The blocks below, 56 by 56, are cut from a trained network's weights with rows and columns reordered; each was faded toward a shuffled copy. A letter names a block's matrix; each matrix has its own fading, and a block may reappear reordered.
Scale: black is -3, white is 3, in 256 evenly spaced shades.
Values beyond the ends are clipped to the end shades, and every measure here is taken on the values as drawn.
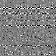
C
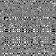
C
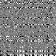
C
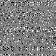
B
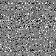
B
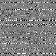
C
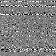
C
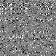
B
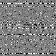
C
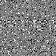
B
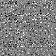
B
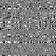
C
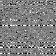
C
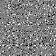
B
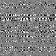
C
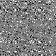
B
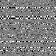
C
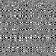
C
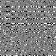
C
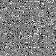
B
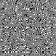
B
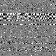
C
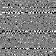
C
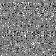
B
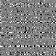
C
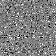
B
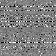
C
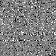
B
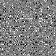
B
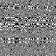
C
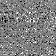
B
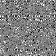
B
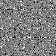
B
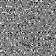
B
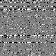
C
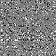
B
